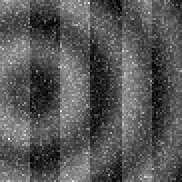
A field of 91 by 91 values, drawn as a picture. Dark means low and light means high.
Concentric rings centre on the middle left. Upright stripes repeat 3 times across the table. The middle left is the ninth with the lowest average.
